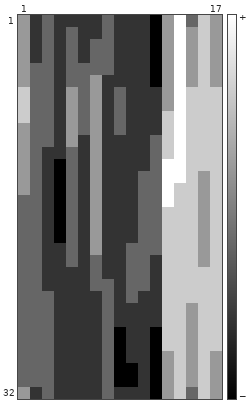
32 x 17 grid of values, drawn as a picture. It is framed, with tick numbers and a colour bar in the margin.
Ninth with the lowest average: bottom middle. Ninth with the highest average: middle right. Roughest part: top right. Seam: vertical, 70% of the way across, the right part higher.
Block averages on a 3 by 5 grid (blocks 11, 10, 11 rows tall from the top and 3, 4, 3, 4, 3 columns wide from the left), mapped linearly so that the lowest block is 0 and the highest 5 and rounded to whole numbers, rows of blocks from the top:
2 1 0 3 5 / 1 1 0 4 5 / 2 0 0 2 5
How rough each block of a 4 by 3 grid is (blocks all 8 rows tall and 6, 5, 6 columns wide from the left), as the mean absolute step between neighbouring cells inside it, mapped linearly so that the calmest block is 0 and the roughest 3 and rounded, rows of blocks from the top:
2 1 3 | 2 1 2 | 1 1 1 | 0 1 2
